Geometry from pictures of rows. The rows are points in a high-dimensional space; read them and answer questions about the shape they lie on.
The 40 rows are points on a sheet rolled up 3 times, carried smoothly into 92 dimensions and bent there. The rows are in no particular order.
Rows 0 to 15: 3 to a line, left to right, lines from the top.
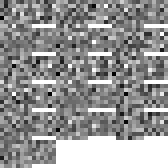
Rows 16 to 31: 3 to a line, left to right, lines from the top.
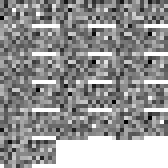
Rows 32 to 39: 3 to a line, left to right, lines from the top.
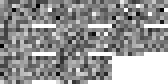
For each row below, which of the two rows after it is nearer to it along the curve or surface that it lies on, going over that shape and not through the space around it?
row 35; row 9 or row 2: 9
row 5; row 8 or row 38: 8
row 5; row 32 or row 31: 32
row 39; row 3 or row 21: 21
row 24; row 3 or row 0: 3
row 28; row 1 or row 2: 2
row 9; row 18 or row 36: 36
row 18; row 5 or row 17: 17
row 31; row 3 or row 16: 16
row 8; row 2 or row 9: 9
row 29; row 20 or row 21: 21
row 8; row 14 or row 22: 22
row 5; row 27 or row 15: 27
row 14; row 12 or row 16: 16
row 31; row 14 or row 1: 14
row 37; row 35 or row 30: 35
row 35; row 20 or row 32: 20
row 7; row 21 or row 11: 11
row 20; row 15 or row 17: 15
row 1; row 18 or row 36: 36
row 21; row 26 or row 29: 29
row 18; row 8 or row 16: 16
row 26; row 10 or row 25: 25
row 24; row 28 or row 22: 22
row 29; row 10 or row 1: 10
